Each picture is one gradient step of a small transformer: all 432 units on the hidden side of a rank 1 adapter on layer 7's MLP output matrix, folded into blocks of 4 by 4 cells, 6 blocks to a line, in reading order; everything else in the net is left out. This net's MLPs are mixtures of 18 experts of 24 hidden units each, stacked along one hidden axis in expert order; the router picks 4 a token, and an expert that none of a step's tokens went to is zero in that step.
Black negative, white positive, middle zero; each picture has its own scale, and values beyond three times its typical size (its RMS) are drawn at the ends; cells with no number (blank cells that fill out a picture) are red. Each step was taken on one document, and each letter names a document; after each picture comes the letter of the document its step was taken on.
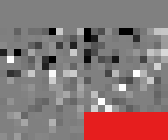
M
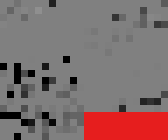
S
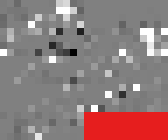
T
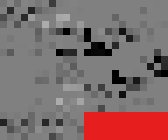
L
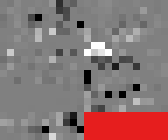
L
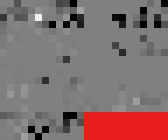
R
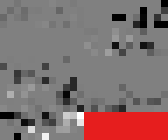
S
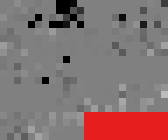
R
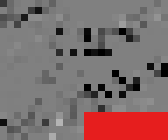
L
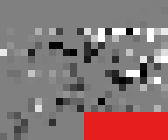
M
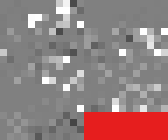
T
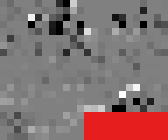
T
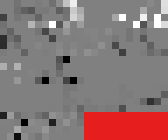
R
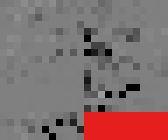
L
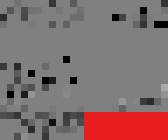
S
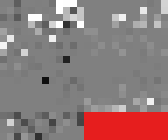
R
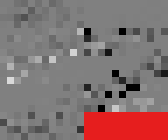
L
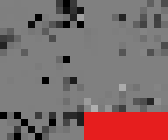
R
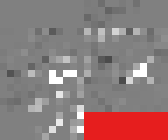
M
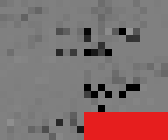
L
